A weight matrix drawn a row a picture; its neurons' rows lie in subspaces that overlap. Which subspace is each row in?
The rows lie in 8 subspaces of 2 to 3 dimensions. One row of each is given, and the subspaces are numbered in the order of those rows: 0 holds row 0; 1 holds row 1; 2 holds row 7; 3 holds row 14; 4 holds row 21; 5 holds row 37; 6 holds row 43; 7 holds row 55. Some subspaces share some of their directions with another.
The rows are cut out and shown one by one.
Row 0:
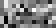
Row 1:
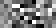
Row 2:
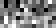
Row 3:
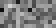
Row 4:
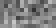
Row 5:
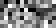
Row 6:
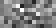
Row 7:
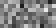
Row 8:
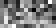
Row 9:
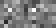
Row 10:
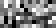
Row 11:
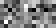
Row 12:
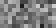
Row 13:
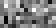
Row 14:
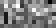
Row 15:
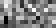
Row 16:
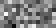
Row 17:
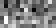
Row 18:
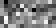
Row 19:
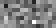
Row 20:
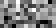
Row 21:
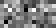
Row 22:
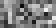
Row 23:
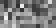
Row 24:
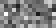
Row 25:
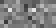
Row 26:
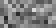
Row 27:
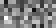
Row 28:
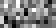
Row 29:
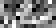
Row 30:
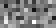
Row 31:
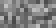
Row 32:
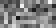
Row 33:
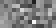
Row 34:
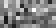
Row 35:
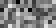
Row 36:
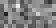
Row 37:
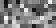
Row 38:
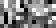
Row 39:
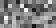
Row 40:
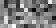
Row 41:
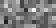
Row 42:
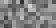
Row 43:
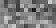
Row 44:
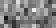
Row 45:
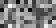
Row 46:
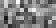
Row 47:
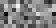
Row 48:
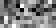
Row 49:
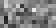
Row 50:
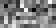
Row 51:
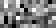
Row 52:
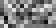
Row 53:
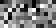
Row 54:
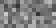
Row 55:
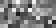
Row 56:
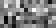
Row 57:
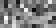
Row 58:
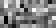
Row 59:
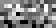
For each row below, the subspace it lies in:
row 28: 6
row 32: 2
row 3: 7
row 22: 6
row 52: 0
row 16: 3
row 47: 3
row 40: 6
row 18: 0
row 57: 5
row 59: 5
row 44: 6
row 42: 7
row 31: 6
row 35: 7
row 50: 2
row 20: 6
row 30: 1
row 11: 4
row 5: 7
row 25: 4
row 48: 1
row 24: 3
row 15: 7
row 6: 1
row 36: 3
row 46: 7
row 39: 5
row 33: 1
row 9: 4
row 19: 1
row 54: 3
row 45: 7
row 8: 6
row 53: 4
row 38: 3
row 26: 0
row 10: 5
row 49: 0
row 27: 2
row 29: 7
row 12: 2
